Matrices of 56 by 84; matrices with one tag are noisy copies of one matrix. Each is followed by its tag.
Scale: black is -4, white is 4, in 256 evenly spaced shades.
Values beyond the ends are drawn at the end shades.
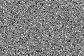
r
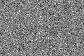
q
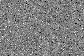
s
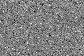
r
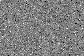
s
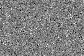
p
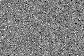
s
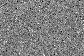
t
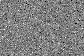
s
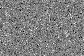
p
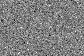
r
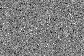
p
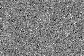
p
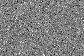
t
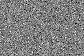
s
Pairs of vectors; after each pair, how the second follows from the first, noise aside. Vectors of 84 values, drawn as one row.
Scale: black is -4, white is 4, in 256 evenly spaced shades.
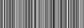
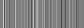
partly zeroed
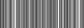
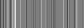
partly zeroed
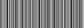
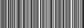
negated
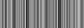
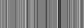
partly zeroed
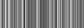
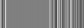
partly zeroed
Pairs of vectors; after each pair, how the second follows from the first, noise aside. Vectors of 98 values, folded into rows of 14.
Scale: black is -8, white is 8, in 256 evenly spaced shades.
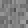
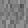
shuffled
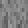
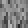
scaled up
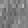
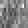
scaled up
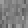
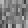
scaled up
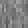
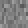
shuffled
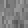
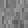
copied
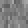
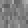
copied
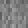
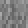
negated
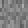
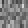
scaled up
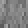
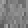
copied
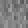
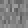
shuffled
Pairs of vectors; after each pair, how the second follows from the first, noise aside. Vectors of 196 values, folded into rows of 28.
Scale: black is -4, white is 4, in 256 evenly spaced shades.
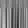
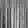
negated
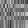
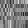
negated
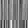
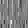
partly zeroed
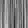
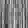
negated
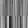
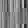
wrapped around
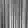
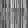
wrapped around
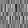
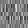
negated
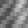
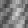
wrapped around
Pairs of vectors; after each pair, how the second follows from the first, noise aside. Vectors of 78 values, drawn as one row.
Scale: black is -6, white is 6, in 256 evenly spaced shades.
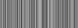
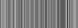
shuffled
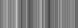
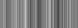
wrapped around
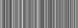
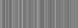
shrunk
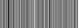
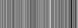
shuffled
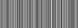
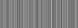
shrunk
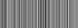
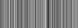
shuffled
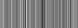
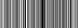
scaled up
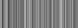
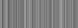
shrunk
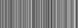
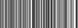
scaled up
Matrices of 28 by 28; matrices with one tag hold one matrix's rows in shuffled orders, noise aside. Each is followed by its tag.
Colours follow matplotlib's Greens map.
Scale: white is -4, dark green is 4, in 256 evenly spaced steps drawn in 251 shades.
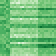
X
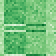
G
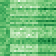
X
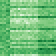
X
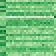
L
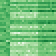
X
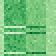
G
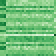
L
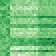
X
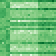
X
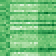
X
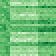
X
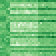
X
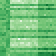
X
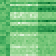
X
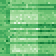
X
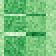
G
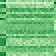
L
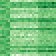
X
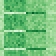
G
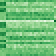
L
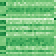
L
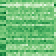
L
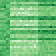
X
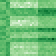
X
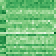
L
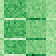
G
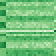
L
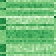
L
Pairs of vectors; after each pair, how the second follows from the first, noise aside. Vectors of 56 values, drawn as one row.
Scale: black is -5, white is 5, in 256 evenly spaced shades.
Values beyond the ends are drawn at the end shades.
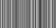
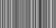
copied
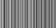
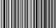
scaled up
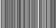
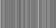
shrunk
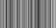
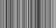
copied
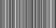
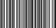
scaled up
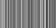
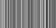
copied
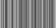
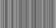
shrunk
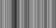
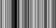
scaled up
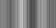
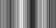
scaled up
